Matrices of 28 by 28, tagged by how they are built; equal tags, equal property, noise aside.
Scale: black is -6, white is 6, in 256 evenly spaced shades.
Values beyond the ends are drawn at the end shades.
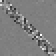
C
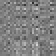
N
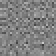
N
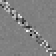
C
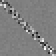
C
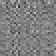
N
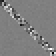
C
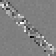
C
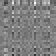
N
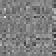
N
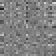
N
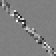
C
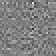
N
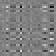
N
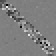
C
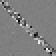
C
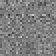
N
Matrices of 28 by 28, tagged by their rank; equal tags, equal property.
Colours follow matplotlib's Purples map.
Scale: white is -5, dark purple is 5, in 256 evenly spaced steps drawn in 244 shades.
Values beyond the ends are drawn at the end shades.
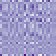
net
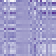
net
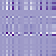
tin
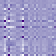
net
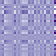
tin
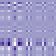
tin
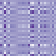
tin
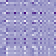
net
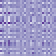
net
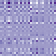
net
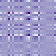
tin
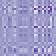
net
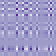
tin
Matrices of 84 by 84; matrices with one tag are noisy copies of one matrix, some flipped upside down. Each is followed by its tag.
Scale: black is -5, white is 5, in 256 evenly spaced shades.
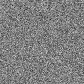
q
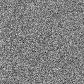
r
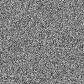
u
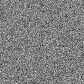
u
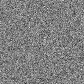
u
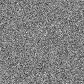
q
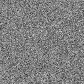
q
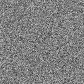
r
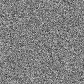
r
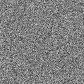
r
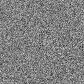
u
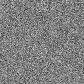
q
